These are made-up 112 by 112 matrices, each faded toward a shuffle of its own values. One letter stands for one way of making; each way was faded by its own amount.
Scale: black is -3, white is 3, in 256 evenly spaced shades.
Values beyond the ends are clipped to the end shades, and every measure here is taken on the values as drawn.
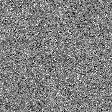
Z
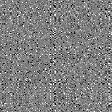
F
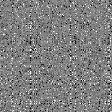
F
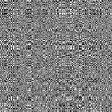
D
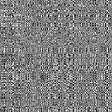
D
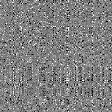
F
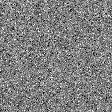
Z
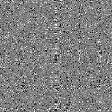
F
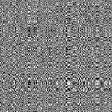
D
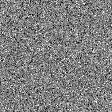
Z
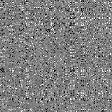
F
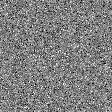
Z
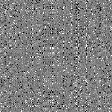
F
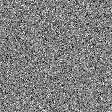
Z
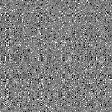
F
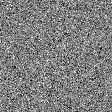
Z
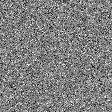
Z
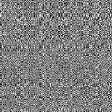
D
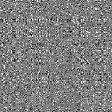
F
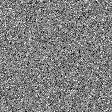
Z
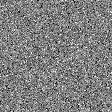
Z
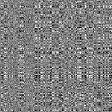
D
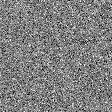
Z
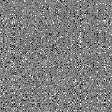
F
